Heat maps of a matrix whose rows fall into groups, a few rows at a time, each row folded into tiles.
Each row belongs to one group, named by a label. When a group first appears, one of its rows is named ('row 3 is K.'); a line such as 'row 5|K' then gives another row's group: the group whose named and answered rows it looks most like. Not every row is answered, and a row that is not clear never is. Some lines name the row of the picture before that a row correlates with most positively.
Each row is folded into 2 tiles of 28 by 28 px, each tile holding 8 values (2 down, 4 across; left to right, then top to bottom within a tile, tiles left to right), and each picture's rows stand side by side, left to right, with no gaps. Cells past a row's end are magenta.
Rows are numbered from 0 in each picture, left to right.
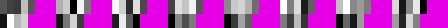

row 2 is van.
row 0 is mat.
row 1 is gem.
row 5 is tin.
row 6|van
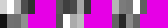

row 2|gem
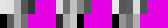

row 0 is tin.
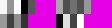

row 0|tin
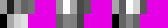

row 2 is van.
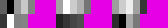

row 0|mat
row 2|tin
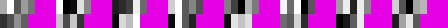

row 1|gem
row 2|mat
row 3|van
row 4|mat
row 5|tin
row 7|gem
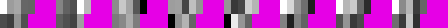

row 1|gem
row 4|mat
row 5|tin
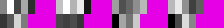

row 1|van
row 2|mat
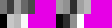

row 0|mat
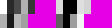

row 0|gem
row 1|gem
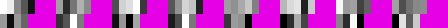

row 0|tin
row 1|gem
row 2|van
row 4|van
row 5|tin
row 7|mat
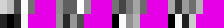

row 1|gem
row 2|mat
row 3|mat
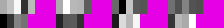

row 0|tin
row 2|mat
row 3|mat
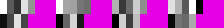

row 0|gem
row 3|van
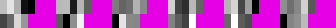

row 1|gem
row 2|mat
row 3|gem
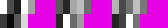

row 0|gem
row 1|mat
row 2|gem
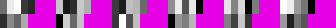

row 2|mat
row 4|tin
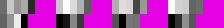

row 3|tin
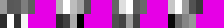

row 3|tin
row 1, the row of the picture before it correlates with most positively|1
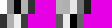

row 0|gem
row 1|van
